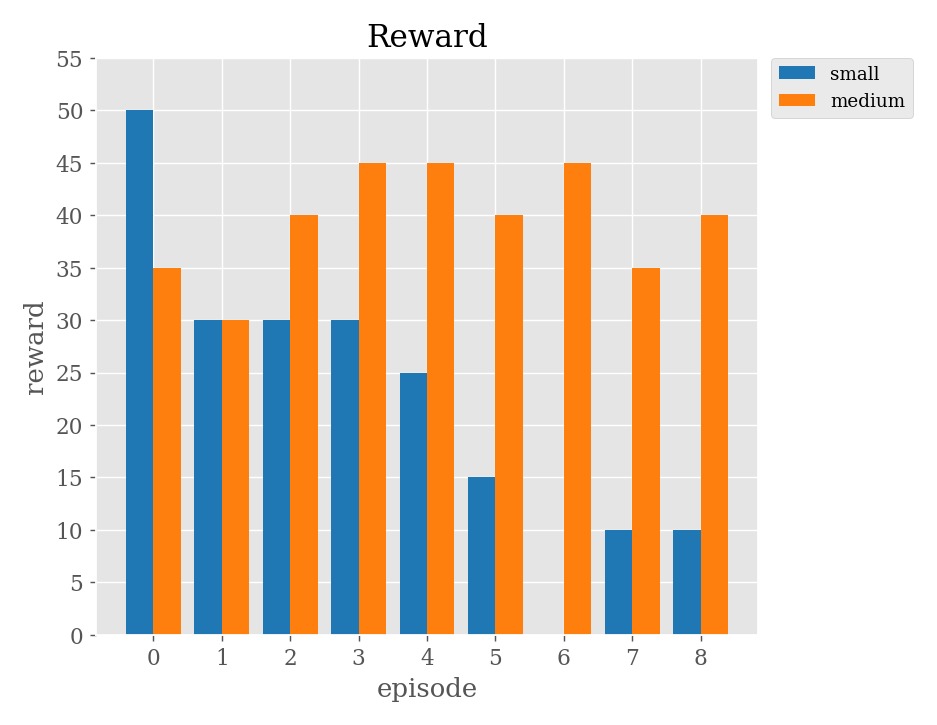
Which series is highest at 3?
medium
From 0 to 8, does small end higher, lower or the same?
lower
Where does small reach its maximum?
0
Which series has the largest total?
medium
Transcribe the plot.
Title: Reward
x-axis: episode, ticks 0 1 2 3 4 5 6 7 8
y-axis: reward, ticks 0 5 10 15 20 25 30 35 40 45 50 55
Legend: small, medium
Values:
small: 50 30 30 30 25 15 0 10 10
medium: 35 30 40 45 45 40 45 35 40
